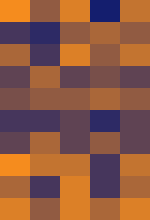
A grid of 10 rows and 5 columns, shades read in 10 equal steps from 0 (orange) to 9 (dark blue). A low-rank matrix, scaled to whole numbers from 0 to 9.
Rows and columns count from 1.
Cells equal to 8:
2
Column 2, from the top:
4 8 7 3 4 7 3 2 7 4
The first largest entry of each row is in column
4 2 2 1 1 4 1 4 2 2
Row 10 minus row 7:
-5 1 -5 -1 -5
